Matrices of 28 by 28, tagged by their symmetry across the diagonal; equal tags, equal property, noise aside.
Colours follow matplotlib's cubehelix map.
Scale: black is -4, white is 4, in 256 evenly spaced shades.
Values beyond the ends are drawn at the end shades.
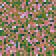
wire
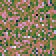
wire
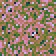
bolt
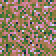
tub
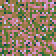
tub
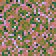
bolt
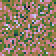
tub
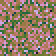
bolt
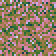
wire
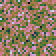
bolt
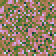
bolt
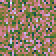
wire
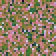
wire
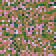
wire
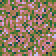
bolt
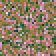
tub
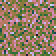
tub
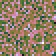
bolt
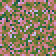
bolt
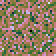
bolt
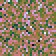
tub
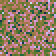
wire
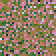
tub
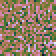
tub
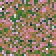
wire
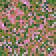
bolt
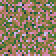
wire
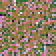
tub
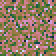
wire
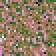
tub
